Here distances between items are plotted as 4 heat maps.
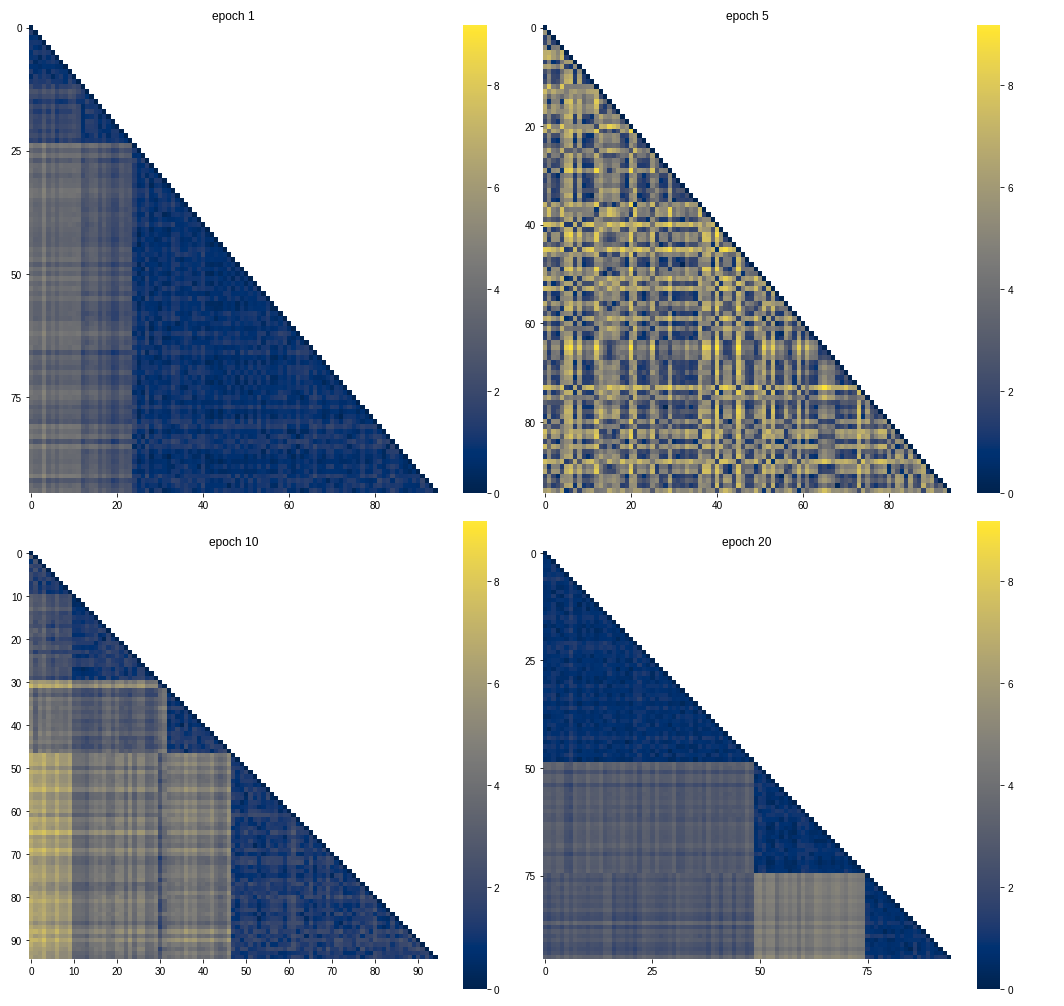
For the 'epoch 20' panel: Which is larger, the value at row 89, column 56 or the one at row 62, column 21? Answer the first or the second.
the first
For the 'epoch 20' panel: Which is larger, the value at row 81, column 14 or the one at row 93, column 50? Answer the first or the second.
the second
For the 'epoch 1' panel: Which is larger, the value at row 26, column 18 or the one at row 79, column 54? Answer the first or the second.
the first
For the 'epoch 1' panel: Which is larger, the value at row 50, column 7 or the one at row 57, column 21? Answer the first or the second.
the first
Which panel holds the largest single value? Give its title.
epoch 5
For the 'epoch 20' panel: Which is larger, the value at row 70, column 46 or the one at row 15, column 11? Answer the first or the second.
the first
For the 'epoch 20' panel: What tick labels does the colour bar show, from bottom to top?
0, 2, 4, 6, 8
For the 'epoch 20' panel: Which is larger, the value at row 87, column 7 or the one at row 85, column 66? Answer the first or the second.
the second
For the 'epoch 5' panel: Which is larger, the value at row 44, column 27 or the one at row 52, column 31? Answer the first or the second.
the second
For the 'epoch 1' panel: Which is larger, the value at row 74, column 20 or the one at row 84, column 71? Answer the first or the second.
the first
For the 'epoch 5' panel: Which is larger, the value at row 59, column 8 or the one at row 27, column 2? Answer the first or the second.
the second
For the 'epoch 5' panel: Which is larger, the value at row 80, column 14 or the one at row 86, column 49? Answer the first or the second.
the second
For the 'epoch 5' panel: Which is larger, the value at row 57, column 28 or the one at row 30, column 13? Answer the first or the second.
the second
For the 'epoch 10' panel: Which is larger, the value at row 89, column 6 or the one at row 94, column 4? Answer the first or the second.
the first
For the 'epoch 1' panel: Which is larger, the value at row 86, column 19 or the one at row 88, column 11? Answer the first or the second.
the second
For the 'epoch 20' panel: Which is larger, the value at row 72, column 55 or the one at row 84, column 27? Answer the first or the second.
the second
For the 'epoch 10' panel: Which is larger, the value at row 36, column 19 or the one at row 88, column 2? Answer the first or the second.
the second
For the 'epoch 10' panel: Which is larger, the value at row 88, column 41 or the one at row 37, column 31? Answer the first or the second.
the first
